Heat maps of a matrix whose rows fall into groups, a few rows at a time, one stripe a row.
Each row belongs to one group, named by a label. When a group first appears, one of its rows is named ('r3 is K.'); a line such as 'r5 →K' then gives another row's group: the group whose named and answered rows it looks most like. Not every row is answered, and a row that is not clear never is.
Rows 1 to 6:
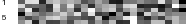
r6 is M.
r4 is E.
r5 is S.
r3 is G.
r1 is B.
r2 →S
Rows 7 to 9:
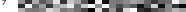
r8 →G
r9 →S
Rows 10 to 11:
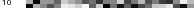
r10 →S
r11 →E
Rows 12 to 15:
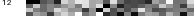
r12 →E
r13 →E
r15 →E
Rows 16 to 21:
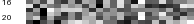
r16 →M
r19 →M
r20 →M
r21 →E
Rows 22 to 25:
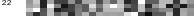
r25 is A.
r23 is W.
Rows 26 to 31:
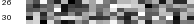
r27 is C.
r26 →A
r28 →C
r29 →M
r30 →B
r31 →W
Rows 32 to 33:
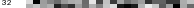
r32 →S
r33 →W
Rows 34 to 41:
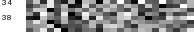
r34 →M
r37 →A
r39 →G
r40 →W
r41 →C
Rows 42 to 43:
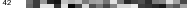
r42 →E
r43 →A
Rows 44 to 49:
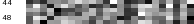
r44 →E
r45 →B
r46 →W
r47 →M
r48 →B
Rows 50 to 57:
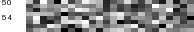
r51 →E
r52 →E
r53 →W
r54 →G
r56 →A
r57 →C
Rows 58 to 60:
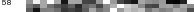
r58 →W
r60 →C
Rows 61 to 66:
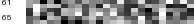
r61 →M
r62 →W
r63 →G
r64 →G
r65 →M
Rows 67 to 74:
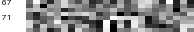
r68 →B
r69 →W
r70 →E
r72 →S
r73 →S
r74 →S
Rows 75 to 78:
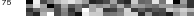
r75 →B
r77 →A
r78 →A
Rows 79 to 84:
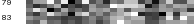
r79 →A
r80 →C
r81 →G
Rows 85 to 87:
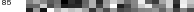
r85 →C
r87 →B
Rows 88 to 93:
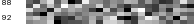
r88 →A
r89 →G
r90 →S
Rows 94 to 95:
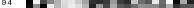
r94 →B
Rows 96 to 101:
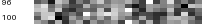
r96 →M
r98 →W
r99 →G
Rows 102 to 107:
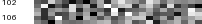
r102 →C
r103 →G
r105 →S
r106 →A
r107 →M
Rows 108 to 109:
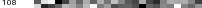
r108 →G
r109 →E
